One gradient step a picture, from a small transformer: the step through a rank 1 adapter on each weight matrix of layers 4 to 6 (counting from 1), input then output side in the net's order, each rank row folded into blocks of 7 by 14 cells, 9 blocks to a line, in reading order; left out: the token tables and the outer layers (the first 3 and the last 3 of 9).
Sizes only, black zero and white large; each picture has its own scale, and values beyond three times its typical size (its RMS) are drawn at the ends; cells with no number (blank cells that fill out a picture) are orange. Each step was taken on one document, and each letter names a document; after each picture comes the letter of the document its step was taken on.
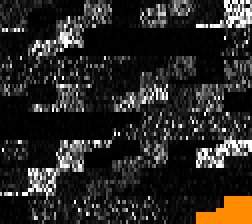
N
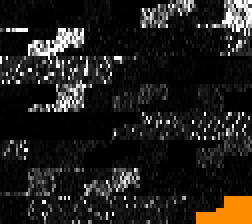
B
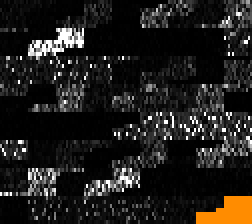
N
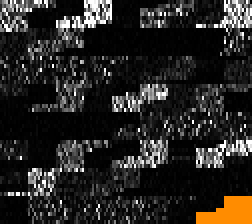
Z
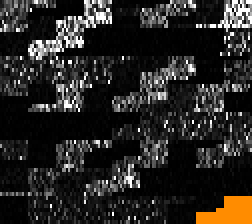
Z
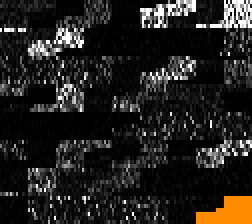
Z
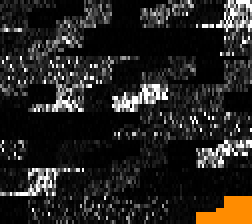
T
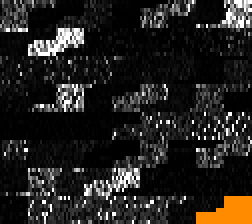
B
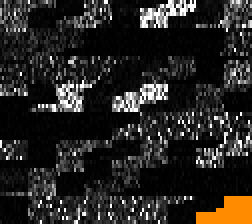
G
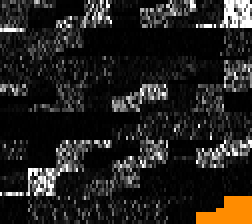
Z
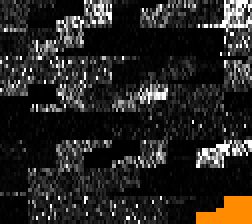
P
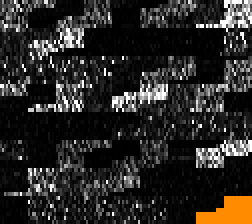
P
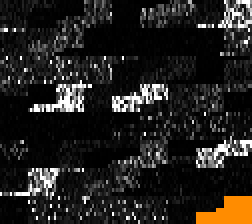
P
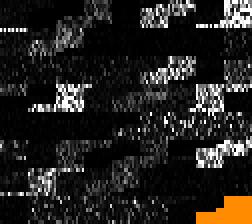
T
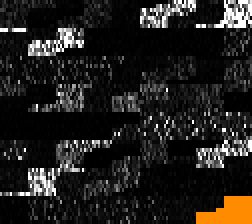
N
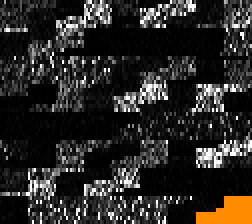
G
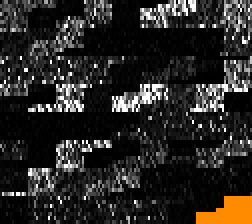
P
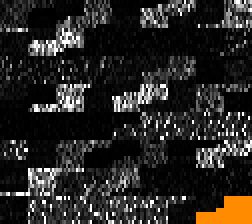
B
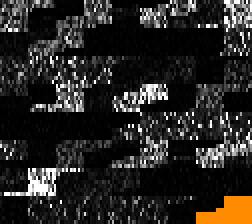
G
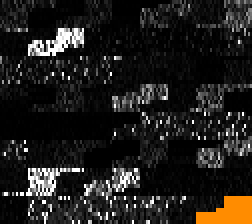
B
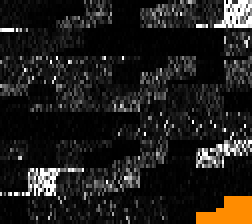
P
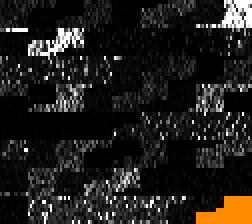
B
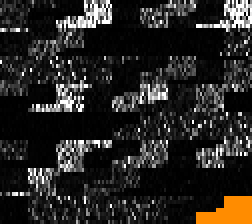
Z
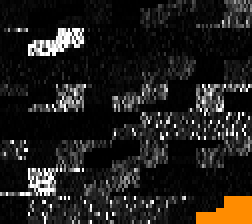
B
